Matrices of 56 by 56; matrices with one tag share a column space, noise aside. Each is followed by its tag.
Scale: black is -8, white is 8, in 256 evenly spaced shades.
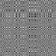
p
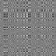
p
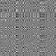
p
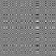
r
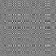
r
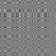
p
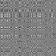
p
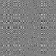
r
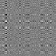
r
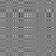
p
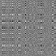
r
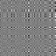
p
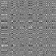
r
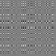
r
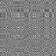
p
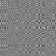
r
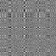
p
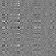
r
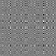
r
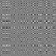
r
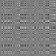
r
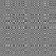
r
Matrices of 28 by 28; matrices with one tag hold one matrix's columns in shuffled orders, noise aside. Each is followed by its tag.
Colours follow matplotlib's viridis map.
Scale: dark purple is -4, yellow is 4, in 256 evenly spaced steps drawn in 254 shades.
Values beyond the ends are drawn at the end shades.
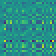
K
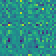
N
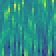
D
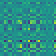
K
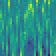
D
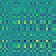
K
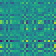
K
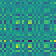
K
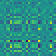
K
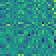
N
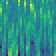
D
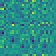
N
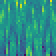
D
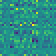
N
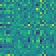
N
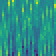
D
